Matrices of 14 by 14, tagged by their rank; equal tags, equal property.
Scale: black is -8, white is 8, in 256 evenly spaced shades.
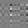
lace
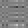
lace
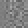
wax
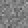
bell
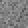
bell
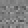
wax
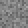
bell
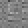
wax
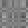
lace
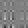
lace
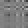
lace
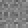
wax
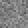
bell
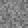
bell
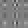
lace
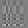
lace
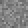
bell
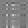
lace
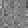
wax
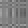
lace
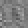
wax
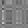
lace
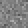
bell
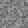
bell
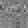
wax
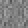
wax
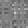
wax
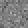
bell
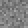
bell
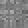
wax
